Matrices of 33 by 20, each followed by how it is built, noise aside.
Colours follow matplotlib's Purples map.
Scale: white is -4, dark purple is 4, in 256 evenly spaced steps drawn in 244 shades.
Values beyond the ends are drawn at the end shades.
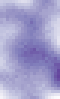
smooth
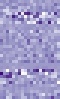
uneven rows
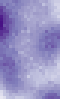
smooth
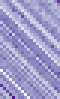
Toeplitz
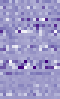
uneven rows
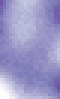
smooth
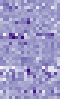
uneven rows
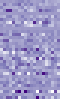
uneven rows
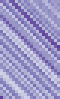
Toeplitz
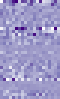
uneven rows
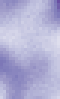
smooth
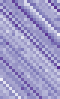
Toeplitz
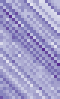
Toeplitz
